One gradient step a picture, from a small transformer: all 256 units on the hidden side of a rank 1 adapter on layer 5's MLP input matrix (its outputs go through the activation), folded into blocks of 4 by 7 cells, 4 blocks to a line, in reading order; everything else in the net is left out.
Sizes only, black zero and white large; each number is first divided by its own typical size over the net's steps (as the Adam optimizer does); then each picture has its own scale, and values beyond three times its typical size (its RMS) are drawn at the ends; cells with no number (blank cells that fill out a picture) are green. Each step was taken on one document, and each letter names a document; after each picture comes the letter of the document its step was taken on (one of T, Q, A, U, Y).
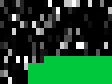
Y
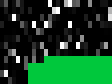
Y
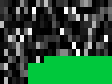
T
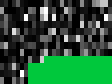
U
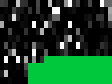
Y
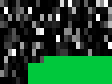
Y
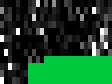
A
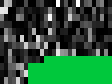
T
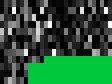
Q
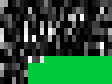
U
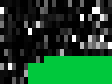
A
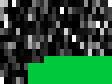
U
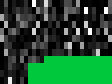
Q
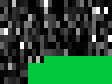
Q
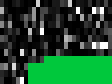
A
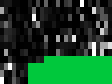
A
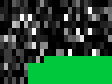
Q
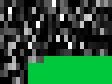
U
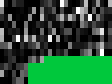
U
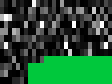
U
